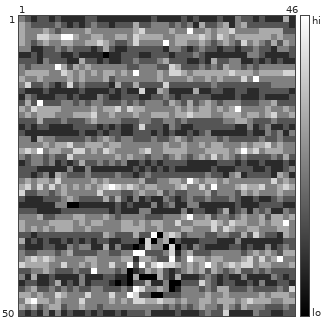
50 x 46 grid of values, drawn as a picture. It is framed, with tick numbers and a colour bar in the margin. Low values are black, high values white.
Stripes: horizontal, repeating 8 times. Odd patch: rougher, in the bottom middle. Roughest part: bottom middle. Odd rows or columns: none.
